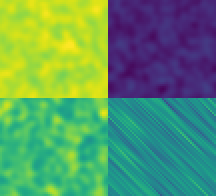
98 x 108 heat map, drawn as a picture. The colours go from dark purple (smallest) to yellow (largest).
The table splits into 2 rows of 2 panels. Panel 1,1: very high, blotchy, faint in contrast. Panel 1,2: very low, blotchy, faint in contrast. Panel 2,1: high, blotchy. Panel 2,2: middling, slanting down to the right.
